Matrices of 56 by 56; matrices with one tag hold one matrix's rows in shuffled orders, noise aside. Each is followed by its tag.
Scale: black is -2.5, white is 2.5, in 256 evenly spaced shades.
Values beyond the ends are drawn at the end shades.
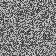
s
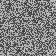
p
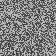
p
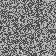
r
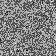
p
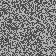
r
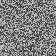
p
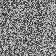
r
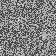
r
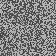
r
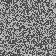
p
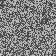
s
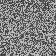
s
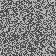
r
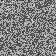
p
